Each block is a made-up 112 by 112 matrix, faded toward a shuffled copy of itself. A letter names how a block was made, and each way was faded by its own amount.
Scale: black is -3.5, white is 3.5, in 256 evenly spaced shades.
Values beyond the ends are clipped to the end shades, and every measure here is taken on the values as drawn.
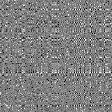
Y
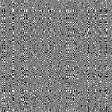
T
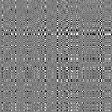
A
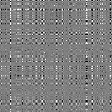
A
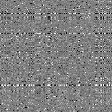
Y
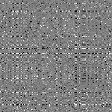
Y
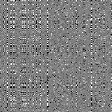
T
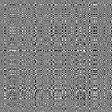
A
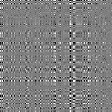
A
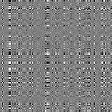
A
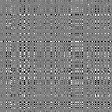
A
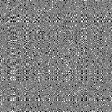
Y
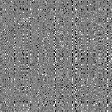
T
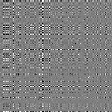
A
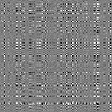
A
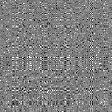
Y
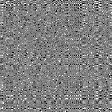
Y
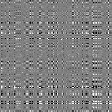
A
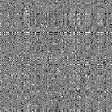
Y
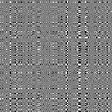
A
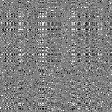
Y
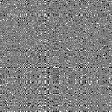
Y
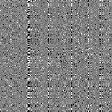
T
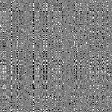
T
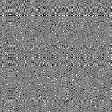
Y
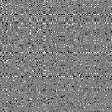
Y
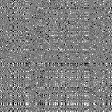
Y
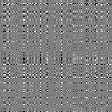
A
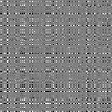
A
